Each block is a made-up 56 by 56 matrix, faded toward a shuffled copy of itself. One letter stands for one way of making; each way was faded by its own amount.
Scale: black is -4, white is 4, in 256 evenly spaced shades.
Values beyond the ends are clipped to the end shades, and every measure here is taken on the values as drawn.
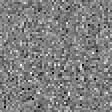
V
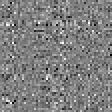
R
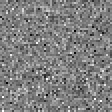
V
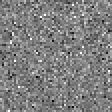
V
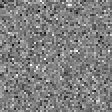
V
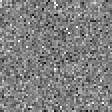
V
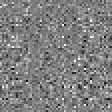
R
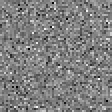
V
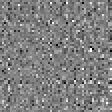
R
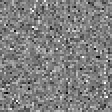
V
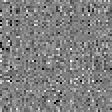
R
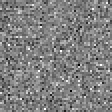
V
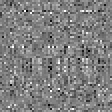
R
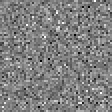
V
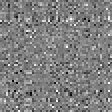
R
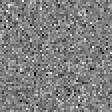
V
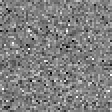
V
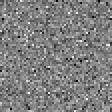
V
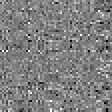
R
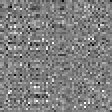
R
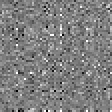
R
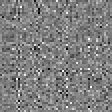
R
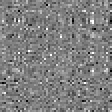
R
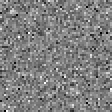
V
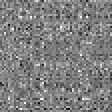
R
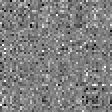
R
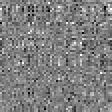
R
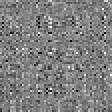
R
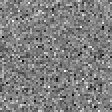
V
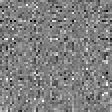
R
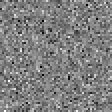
V
